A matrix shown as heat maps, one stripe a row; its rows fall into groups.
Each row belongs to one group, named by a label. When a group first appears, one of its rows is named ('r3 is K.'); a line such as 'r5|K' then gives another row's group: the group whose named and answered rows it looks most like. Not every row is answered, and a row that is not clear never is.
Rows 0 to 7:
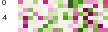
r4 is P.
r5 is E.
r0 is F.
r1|F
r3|E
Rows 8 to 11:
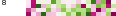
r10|F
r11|F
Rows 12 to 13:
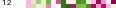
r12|F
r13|F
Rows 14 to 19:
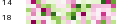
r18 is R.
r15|F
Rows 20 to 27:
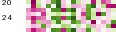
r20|R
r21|E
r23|E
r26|F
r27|R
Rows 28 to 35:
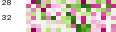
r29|F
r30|E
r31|F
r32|P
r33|P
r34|F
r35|F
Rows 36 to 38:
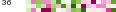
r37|P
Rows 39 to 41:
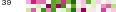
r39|R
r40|P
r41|P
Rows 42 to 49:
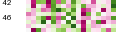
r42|P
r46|P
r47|P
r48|P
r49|E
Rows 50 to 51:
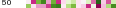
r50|P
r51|R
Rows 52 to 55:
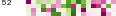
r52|F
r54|P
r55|R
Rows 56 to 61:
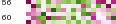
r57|E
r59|F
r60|P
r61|F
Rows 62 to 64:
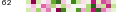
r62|R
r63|E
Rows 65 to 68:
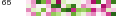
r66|R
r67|F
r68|R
